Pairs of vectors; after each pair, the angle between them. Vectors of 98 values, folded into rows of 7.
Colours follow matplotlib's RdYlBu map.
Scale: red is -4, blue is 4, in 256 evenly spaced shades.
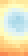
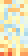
partly aligned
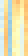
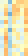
nearly parallel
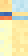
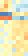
nearly parallel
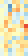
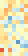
partly opposed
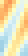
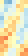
nearly opposite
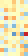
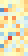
partly aligned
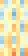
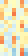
nearly opposite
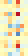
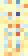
nearly opposite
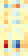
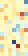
orthogonal
